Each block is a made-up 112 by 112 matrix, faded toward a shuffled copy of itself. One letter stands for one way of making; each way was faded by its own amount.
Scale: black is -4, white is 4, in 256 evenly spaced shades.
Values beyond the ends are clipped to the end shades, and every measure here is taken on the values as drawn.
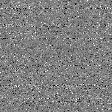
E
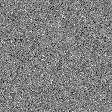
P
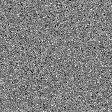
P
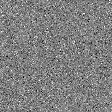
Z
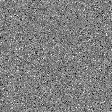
Z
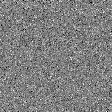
Z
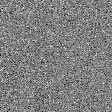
Z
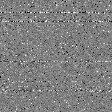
E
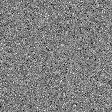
P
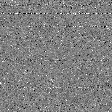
E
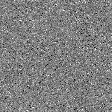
Z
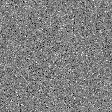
Z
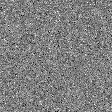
P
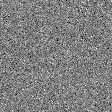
P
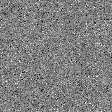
Z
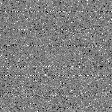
E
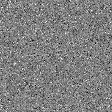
Z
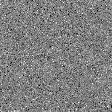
Z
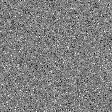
Z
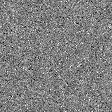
P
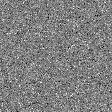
Z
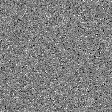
Z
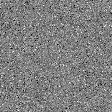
Z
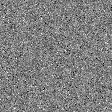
P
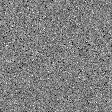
P
